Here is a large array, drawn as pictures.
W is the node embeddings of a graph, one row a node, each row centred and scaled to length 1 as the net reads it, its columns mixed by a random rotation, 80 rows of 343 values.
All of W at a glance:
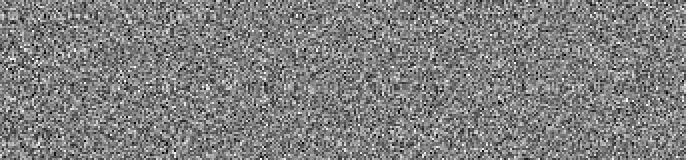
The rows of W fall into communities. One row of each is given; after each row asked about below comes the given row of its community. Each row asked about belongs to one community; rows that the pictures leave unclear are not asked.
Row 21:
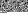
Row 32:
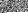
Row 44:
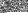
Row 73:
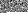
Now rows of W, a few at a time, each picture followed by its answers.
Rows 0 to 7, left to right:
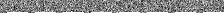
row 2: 44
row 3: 73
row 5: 44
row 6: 32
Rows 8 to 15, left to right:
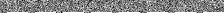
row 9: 32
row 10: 73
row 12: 44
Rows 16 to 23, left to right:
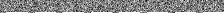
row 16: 44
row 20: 32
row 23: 44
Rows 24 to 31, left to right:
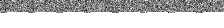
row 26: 32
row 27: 44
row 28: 32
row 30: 21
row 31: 73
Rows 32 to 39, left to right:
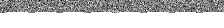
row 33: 73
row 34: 44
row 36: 21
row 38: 21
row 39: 21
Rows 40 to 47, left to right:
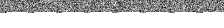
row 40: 73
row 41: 73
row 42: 44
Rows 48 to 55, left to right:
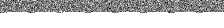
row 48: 21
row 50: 21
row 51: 21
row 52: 44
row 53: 21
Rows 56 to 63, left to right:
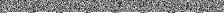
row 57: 32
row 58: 73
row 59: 32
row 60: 44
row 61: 21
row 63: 21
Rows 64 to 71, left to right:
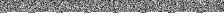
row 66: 73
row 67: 44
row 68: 44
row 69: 32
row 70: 73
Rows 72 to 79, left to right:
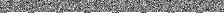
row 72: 32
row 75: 32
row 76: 21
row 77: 44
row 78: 44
